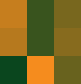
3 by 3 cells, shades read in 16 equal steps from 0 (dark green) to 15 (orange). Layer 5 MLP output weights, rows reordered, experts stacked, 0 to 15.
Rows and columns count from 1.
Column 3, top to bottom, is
7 8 6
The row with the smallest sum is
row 3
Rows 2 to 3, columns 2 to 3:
3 8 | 15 6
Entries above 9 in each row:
1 1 1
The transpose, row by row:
12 11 0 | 3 3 15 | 7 8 6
